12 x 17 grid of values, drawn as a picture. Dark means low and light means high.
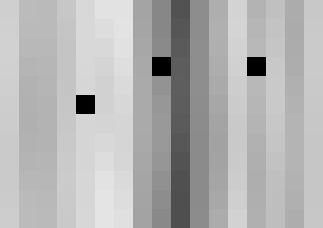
Grain: streaks running down. Histogram: skewed, a long tail of low values. Average level on the scale: 70%. Lone odd cells: 3, each lower than its neighbours.
